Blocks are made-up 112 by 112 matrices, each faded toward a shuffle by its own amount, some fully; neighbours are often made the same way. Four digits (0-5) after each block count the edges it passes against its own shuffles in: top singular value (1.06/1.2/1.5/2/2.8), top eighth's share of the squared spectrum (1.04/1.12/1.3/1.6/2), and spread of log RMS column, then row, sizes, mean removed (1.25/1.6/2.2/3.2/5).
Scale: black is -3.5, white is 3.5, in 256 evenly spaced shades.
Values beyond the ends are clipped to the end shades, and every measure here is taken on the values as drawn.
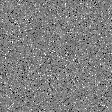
0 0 0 0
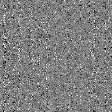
1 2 3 0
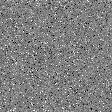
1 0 0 0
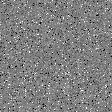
0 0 0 0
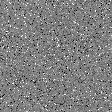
0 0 0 0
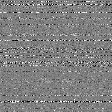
3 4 0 4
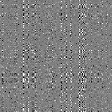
5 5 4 3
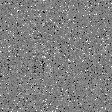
3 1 1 0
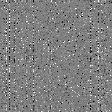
4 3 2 1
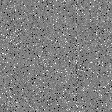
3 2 1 0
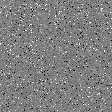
2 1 0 0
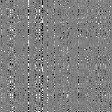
5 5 4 2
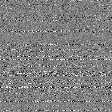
2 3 0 4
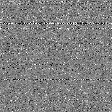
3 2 0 3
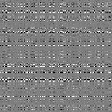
5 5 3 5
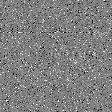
3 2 0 1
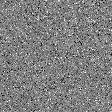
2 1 0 0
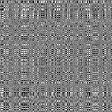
5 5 4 4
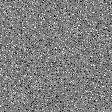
1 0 0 0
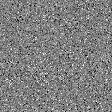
3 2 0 1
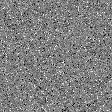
1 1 0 0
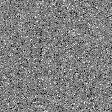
2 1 0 0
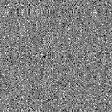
4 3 2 2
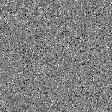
3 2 0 0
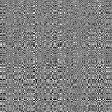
5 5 4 4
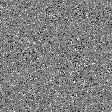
3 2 0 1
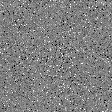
0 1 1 0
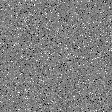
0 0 0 0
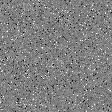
0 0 0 0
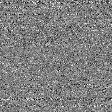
1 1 0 3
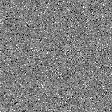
3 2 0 1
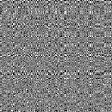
5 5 4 4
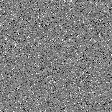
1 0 0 0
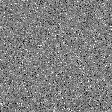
2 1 0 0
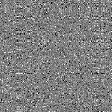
4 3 2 2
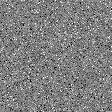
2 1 0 0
